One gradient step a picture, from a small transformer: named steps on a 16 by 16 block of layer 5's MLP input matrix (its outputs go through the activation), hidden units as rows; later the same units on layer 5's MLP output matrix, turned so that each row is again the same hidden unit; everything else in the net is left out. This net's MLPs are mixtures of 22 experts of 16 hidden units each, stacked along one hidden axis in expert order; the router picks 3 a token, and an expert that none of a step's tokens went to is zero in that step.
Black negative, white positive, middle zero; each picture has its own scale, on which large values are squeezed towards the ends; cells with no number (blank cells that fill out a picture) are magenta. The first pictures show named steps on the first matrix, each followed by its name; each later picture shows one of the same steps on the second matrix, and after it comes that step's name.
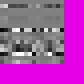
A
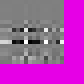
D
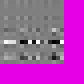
D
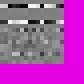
A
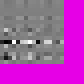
D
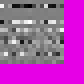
A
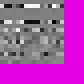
A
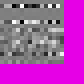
A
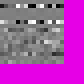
A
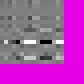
D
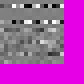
A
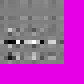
D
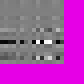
D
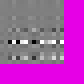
D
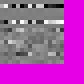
A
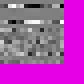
A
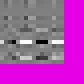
D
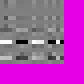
D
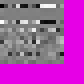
A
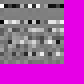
A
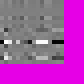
D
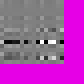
D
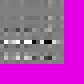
D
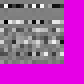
A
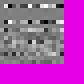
A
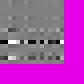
D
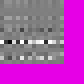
D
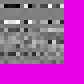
A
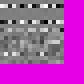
A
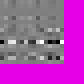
D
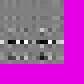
D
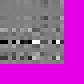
D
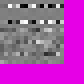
A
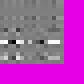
D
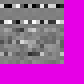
A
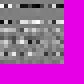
A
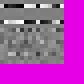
A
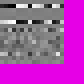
A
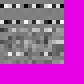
A
